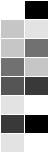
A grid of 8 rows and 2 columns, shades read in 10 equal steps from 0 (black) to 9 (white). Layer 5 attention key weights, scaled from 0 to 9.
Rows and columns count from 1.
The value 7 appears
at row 2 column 1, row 3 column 1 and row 4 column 2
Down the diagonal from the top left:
9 8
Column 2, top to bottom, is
0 8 4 7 2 9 0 9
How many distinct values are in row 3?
2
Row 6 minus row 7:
6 9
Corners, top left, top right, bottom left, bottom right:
9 0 8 9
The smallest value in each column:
2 0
